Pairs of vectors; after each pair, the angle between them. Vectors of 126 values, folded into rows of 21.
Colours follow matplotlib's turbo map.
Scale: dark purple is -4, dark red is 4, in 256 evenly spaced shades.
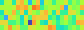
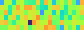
partly aligned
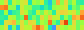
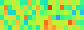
orthogonal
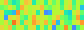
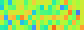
orthogonal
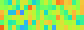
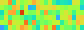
nearly opposite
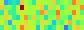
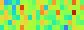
nearly parallel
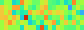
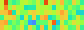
partly aligned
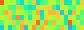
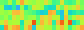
orthogonal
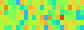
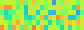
partly aligned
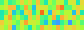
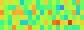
nearly opposite
